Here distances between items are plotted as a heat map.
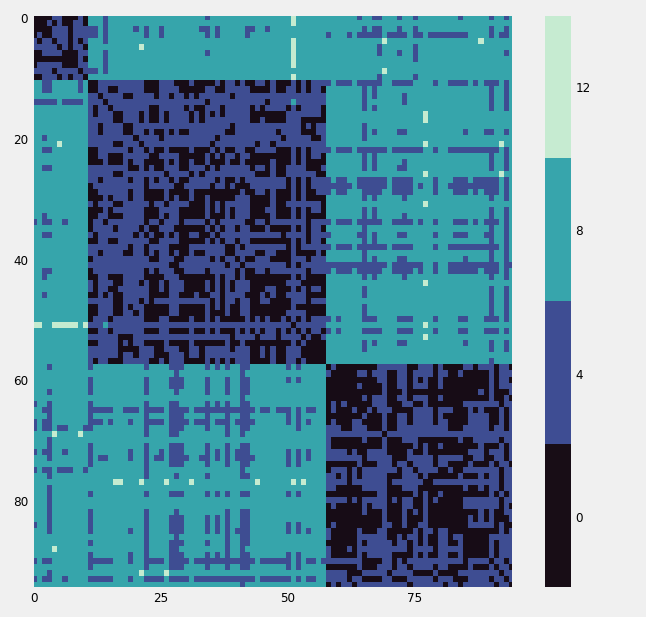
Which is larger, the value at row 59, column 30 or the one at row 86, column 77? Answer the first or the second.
the first
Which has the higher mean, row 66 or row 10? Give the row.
10
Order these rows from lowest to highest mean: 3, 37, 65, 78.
65, 37, 78, 3
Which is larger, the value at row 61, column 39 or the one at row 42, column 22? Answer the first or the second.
the first
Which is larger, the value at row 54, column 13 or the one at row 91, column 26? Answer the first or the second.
the second
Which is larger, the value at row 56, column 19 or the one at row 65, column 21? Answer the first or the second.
the second
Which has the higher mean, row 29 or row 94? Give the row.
94
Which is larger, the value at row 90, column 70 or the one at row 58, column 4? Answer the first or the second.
the second
